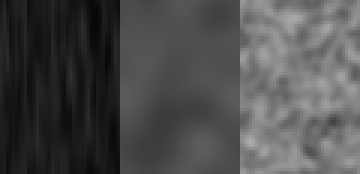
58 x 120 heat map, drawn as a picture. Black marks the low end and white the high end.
It is made of 1 by 3 panels. Panel 1,1: very low, streaked downward, faint in contrast. Panel 1,2: low, smooth, faint in contrast. Panel 1,3: middling, blotchy.
